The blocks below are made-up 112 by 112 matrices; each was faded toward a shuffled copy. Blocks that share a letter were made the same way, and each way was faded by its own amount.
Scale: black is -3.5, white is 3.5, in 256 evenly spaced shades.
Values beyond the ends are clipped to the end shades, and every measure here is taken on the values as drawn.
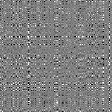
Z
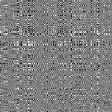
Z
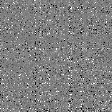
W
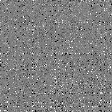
W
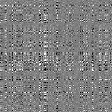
Z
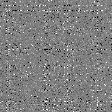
W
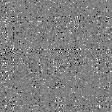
W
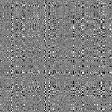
Z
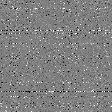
W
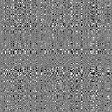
Z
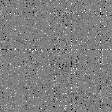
W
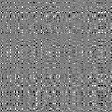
Z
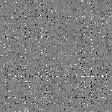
W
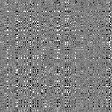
Z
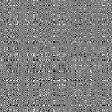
Z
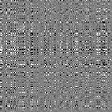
Z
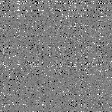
W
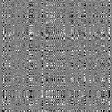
Z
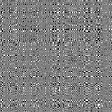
Z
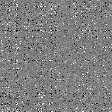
W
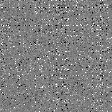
W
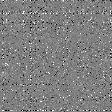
W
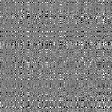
Z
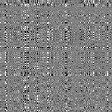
Z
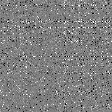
W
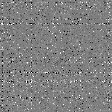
W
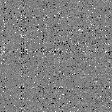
W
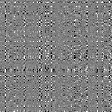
Z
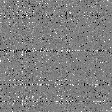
W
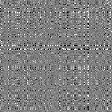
Z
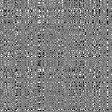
Z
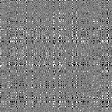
Z
